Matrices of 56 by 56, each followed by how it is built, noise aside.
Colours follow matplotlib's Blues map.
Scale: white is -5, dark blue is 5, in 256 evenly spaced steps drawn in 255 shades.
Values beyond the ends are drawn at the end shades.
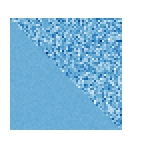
upper triangular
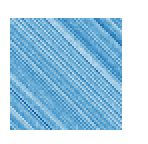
Toeplitz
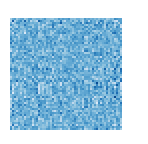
low rank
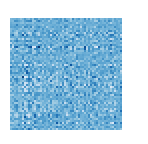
low rank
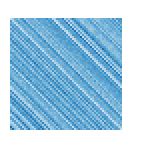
Toeplitz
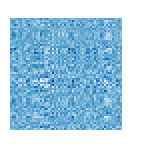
low rank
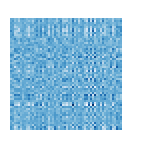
low rank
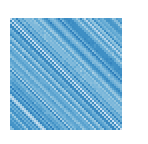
Toeplitz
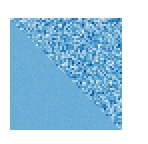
upper triangular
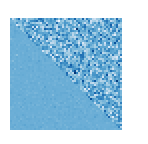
upper triangular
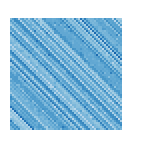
Toeplitz
